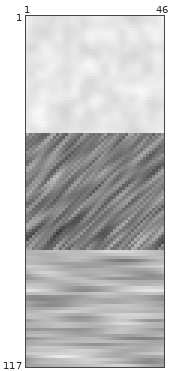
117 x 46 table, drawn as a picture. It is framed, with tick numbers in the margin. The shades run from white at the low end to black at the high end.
The table splits into 3 rows of 1 panel. Panel 1,1: very low, blotchy, faint in contrast. Panel 2,1: middling, slanting up to the right. Panel 3,1: low, streaked across.
